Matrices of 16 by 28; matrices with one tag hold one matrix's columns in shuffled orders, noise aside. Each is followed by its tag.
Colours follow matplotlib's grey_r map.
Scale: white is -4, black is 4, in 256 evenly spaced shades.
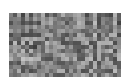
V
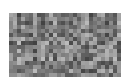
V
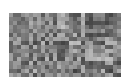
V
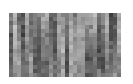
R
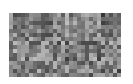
V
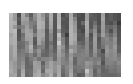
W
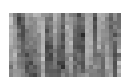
R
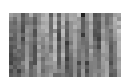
R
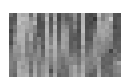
W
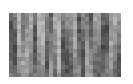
R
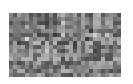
V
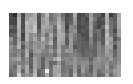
W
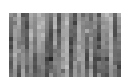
R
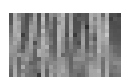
W
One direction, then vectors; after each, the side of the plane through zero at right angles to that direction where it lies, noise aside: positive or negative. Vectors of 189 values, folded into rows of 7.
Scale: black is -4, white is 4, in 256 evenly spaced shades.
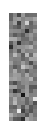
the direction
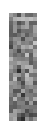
positive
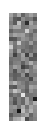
negative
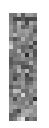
negative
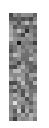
positive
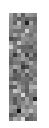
negative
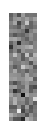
positive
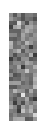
negative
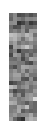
positive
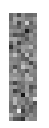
positive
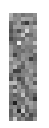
negative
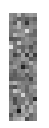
negative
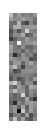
negative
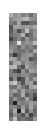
negative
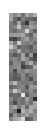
negative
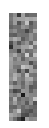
positive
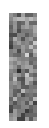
positive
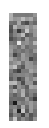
negative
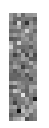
negative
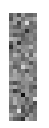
positive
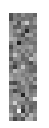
positive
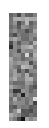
positive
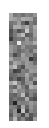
negative
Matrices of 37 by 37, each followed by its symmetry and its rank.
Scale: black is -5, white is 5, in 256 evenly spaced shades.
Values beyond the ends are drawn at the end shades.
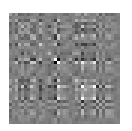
symmetric, rank three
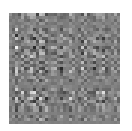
neither, rank three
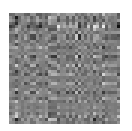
neither, rank three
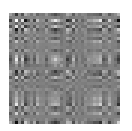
symmetric, rank two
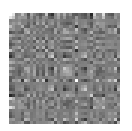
symmetric, rank three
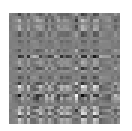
neither, rank two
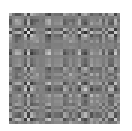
symmetric, rank two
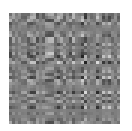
neither, rank two
